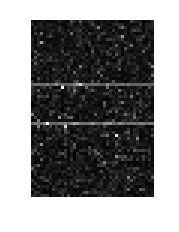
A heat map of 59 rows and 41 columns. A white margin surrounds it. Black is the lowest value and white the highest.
Average level on the scale: 10%. Slope: none. Histogram: skewed, a long tail of high values. Odd lines: rows 22 and 35.
